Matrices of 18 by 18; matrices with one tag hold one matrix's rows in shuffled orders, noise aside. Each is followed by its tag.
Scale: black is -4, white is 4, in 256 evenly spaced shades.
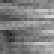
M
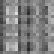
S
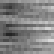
M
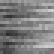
M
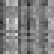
S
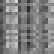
S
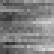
M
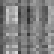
S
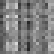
S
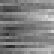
M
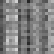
S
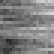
M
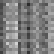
S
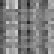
S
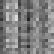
S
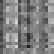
S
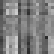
S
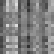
S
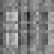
S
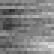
M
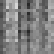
S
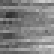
M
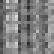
S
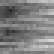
M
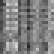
S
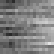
M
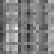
S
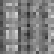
S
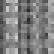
S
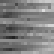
M
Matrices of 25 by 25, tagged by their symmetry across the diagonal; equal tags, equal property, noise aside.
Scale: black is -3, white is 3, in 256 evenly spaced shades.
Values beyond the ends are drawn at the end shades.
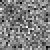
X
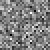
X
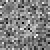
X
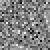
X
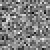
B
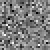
B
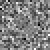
X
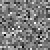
B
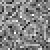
X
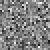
B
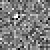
X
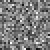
B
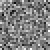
X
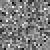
X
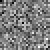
X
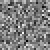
B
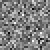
X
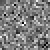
X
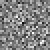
X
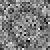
X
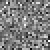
B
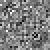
X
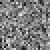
B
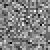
B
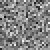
B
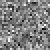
B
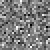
B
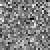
B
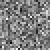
B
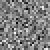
B
